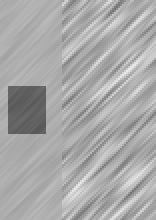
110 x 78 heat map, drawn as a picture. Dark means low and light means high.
An odd patch, lower than its surroundings, sits in the middle left. A vertical seam about 40% of the way across splits the table, and the left part is calmer. The ninth with the lowest average is the middle left.
